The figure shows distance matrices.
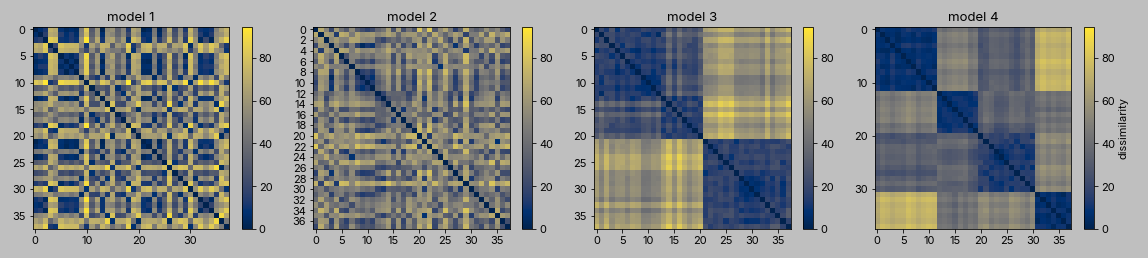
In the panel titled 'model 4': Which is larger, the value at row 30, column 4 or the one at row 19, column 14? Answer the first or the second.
the first
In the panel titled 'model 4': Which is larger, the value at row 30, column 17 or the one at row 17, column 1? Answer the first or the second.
the second
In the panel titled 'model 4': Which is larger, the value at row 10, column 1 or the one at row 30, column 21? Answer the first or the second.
the second
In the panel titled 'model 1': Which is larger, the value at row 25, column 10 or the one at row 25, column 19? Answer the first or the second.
the first
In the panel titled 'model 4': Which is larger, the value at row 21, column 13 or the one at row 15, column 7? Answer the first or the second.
the second
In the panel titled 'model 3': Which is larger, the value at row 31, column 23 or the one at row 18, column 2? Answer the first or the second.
the second
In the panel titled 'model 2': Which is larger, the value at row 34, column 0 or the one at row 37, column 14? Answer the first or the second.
the second
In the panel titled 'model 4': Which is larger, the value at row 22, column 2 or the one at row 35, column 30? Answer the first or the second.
the second
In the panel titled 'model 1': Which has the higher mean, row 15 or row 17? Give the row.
15
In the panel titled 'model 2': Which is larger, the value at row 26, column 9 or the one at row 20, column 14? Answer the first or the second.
the second
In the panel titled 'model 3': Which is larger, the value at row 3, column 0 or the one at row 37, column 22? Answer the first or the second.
the first
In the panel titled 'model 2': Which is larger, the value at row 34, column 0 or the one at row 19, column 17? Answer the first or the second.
the first
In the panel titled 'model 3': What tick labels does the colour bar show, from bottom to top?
0, 20, 40, 60, 80
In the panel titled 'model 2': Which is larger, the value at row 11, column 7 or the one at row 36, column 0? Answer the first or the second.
the first
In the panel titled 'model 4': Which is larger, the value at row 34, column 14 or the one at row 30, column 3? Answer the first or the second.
the first
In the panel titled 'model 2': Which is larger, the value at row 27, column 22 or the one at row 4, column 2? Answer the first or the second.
the first
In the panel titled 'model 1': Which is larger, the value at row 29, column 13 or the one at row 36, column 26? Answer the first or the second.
the first
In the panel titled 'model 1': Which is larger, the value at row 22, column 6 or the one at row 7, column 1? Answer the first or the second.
the second
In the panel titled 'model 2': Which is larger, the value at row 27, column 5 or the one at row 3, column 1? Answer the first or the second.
the second
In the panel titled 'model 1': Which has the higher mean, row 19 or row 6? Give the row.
19
